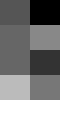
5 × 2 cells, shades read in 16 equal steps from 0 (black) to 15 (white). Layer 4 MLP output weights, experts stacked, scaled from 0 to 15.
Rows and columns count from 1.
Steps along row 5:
same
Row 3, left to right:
6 3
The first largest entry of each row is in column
1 2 1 1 1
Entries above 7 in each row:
0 1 0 1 2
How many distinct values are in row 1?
2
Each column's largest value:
15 15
